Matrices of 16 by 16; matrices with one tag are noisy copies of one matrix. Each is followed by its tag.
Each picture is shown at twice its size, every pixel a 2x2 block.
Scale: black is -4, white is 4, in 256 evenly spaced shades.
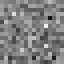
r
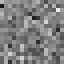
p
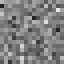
p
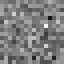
r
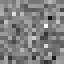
r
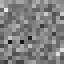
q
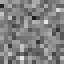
p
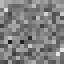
q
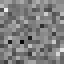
q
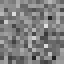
r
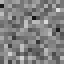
p
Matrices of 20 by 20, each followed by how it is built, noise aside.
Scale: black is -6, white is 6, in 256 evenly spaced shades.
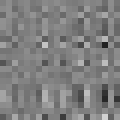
low rank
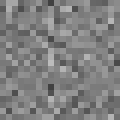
low rank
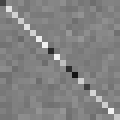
diagonal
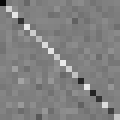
diagonal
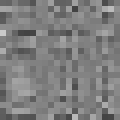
low rank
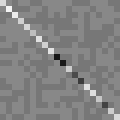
diagonal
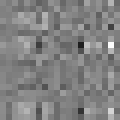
low rank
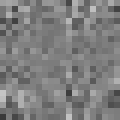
low rank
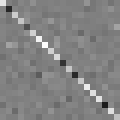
diagonal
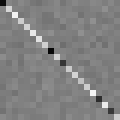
diagonal
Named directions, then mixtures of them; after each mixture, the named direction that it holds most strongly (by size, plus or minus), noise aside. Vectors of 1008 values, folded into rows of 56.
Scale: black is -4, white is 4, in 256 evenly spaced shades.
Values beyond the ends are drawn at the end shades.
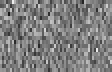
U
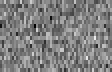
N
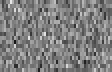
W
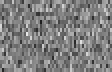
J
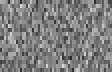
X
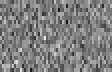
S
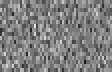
S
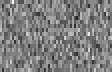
J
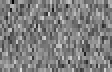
X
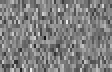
S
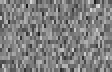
X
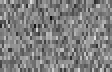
N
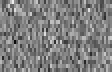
W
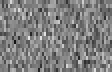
W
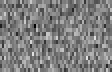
N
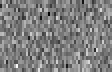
W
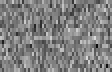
N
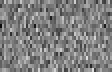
N
